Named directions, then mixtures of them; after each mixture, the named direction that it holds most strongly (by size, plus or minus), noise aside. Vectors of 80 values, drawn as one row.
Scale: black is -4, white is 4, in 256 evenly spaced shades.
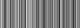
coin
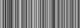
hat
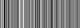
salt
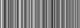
salt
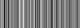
salt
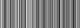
coin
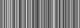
hat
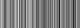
coin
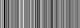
salt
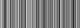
coin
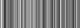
coin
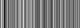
salt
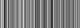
salt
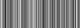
hat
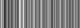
salt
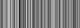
hat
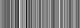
coin
